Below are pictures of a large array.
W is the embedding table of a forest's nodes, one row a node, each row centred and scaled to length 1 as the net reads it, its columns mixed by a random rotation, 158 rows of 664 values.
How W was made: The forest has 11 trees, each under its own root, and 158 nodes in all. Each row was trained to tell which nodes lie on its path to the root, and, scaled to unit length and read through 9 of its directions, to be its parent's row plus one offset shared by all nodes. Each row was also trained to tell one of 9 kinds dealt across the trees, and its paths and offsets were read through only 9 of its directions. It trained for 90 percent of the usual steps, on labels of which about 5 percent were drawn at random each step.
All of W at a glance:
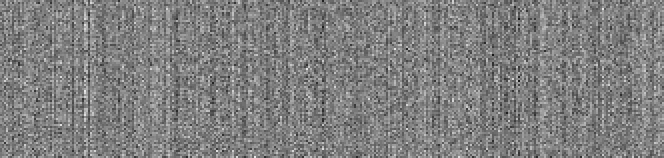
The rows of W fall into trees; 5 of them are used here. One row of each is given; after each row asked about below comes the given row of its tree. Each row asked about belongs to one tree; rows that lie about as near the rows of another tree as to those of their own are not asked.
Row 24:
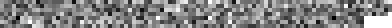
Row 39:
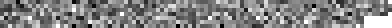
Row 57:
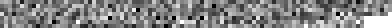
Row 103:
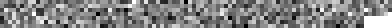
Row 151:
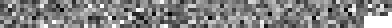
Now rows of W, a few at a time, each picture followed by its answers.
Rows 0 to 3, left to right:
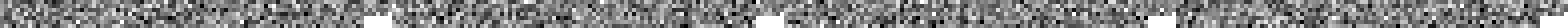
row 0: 151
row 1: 103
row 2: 103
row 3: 103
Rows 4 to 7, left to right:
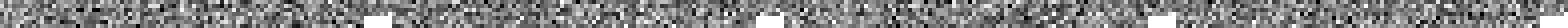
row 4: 103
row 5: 57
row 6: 57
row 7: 103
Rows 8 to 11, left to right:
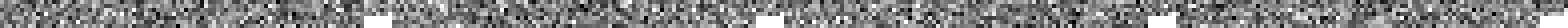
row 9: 39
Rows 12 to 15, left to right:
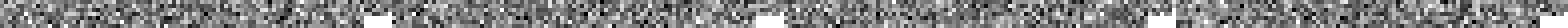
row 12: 24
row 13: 39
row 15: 103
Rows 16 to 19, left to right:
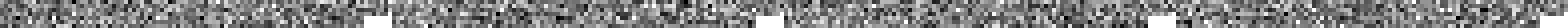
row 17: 103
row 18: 24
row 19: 151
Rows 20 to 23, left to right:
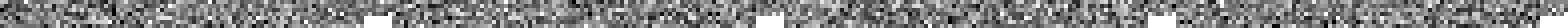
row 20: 57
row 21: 103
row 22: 103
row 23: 103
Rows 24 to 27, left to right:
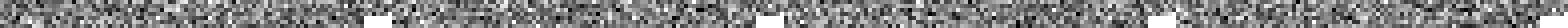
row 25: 151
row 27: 103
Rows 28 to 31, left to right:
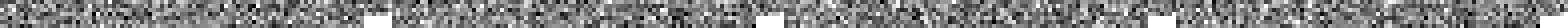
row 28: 24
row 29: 24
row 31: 24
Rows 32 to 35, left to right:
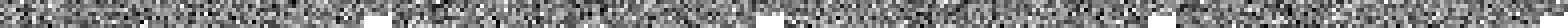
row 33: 103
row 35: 57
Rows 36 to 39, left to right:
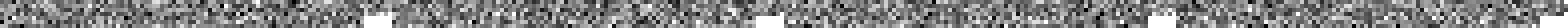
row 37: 39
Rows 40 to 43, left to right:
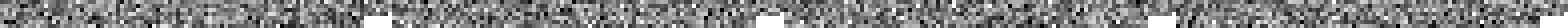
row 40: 151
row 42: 39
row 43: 103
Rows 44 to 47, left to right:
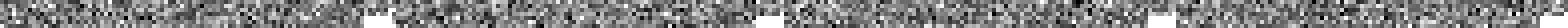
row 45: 151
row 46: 103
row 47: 57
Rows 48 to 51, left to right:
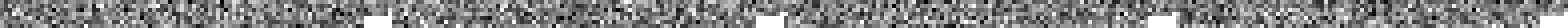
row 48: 151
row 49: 151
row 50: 57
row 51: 39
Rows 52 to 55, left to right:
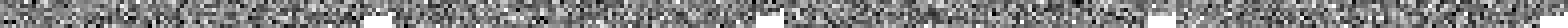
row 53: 151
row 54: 103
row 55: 103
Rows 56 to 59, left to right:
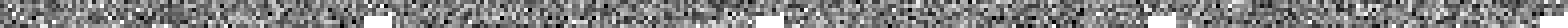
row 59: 57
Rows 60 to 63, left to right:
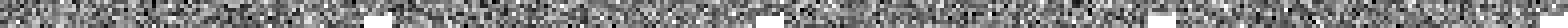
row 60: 39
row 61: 39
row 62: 103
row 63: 39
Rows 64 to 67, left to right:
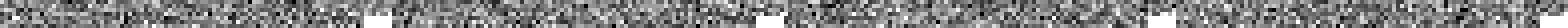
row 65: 103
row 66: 103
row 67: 24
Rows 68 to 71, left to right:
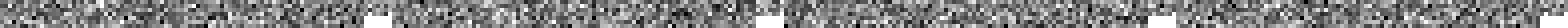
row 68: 24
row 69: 151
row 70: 103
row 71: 24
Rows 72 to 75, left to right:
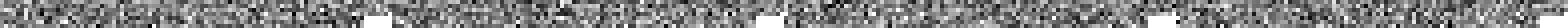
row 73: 57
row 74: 103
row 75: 39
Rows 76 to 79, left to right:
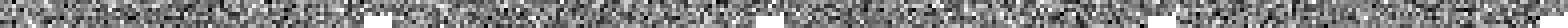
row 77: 57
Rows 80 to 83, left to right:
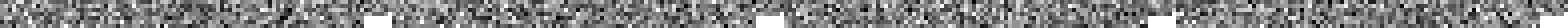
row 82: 151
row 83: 39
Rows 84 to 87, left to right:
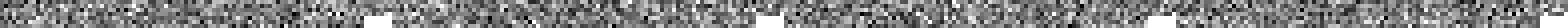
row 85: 39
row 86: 57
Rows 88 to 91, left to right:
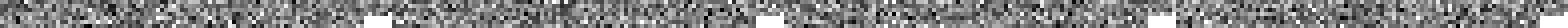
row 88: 57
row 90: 24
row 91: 151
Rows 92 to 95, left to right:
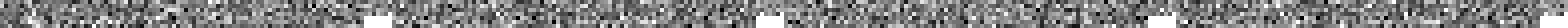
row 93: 24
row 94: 103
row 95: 24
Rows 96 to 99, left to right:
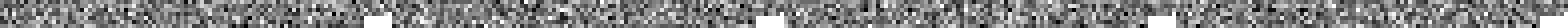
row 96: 151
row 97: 103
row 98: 151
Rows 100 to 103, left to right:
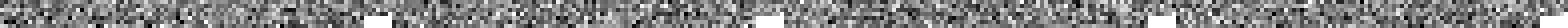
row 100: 151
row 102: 103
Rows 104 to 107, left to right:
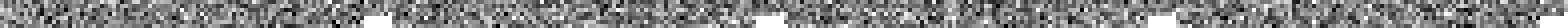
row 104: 103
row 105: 57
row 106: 39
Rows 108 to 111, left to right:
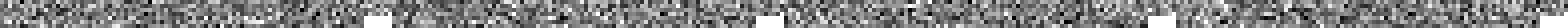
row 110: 103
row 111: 103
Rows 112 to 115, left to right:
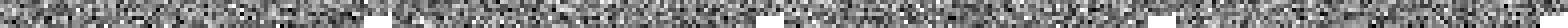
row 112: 151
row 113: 24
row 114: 151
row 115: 24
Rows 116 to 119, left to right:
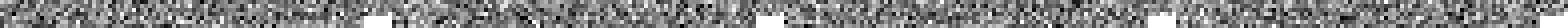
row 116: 57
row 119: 103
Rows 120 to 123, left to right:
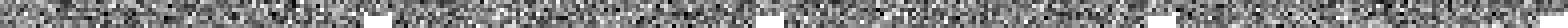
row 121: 151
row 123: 57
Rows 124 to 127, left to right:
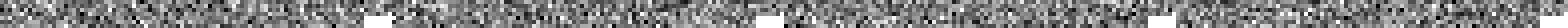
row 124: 39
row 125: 39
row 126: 151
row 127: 151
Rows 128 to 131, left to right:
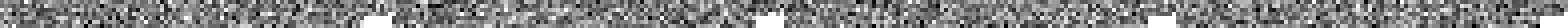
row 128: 57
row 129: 103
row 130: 39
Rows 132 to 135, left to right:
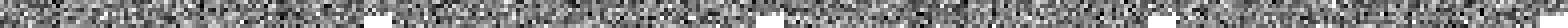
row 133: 103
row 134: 103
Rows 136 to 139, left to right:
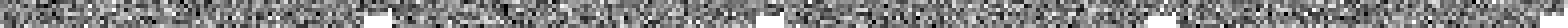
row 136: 151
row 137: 57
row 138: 57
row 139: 151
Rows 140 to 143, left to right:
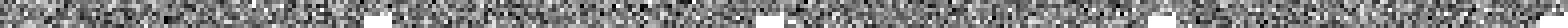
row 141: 24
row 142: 57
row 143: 57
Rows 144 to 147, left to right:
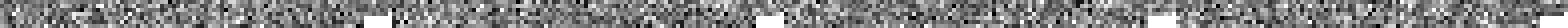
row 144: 151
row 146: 103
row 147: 39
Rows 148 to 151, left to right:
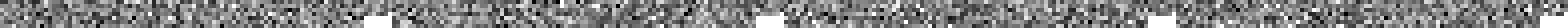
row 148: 39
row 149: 57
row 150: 151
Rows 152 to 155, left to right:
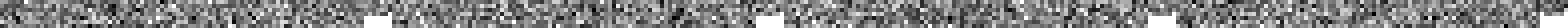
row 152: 57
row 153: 24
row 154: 151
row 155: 151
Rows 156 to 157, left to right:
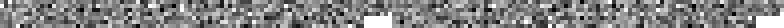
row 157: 24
